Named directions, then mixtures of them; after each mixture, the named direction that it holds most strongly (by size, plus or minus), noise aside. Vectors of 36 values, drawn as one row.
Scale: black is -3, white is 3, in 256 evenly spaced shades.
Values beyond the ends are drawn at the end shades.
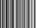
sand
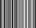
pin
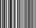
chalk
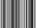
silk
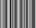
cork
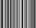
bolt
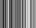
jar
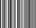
chalk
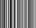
chalk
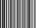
chalk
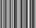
cork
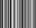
silk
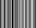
pin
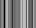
silk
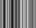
silk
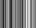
jar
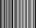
pin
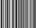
chalk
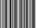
cork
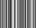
silk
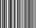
chalk
